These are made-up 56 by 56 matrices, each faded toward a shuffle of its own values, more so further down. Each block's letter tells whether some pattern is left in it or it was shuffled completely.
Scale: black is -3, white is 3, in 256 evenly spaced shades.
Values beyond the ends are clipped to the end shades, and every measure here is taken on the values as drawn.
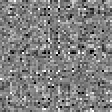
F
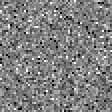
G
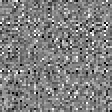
F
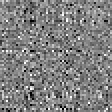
F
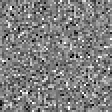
G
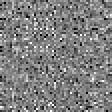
F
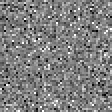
G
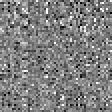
F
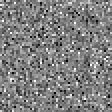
G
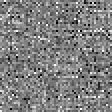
F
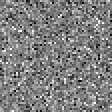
G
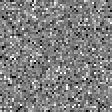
G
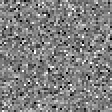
G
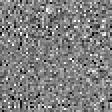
F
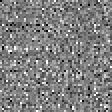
F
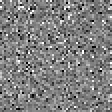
F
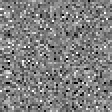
F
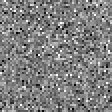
G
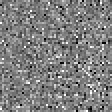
F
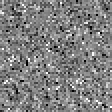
G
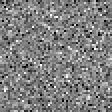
G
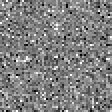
F
